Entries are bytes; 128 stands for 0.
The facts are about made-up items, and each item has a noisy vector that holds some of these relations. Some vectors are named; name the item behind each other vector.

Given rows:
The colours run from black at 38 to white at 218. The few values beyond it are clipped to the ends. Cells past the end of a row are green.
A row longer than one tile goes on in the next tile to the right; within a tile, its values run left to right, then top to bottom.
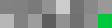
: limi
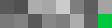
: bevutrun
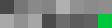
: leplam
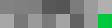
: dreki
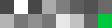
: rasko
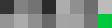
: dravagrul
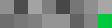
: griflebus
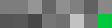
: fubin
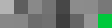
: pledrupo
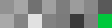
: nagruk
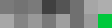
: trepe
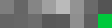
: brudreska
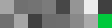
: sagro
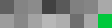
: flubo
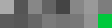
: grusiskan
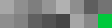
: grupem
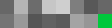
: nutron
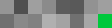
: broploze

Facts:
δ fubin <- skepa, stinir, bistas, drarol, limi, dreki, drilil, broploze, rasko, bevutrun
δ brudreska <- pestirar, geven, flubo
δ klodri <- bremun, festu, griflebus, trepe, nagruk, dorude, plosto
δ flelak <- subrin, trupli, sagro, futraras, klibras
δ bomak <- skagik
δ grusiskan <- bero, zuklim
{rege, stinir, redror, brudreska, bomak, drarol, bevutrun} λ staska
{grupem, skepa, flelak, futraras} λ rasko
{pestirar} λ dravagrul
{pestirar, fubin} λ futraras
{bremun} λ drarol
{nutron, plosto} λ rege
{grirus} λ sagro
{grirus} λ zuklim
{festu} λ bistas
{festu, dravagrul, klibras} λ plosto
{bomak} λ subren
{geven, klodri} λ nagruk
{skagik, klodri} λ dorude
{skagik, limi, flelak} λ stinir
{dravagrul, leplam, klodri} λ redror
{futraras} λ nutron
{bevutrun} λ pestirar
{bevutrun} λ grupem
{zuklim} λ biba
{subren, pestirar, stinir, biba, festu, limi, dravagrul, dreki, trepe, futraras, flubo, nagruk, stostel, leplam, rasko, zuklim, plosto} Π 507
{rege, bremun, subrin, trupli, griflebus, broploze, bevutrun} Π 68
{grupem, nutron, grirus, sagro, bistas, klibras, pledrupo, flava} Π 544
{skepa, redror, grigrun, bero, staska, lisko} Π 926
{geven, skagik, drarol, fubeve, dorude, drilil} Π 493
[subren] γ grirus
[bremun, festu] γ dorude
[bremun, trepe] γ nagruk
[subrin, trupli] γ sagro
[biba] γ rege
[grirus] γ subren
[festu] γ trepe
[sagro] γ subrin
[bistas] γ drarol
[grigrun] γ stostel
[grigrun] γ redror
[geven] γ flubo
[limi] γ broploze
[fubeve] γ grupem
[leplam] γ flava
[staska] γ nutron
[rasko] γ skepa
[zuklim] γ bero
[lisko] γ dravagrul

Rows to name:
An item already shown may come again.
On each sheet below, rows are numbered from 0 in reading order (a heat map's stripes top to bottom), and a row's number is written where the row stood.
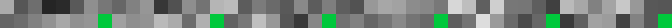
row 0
lisko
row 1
flubo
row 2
geven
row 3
bremun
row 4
dorude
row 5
drarol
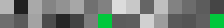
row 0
klodri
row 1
dorude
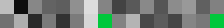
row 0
grirus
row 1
klibras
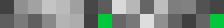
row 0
rege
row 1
dorude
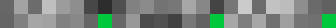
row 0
redror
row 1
bistas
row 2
stinir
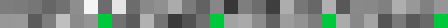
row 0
biba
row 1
skagik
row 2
dravagrul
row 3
leplam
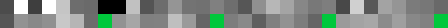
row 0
staska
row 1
plosto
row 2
bremun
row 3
subren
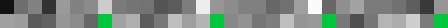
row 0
festu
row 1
zuklim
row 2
biba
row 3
skepa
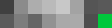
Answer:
rege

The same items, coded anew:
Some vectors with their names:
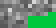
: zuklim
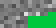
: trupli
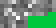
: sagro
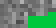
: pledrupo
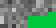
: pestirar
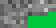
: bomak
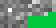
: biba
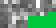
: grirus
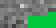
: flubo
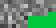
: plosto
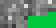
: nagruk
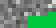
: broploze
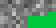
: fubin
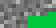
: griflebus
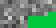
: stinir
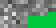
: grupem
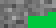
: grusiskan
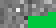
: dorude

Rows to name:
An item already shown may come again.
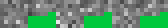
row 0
klodri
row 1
skepa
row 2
fubin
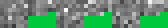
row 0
nagruk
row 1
biba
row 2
subren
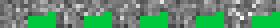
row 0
drarol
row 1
festu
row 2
nagruk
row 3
leplam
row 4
sagro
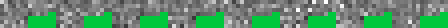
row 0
bremun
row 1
klibras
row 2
leplam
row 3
redror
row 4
bevutrun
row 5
staska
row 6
rege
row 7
geven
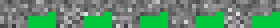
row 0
dravagrul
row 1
bistas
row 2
redror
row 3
klodri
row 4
nutron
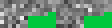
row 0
rasko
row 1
limi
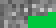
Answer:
skagik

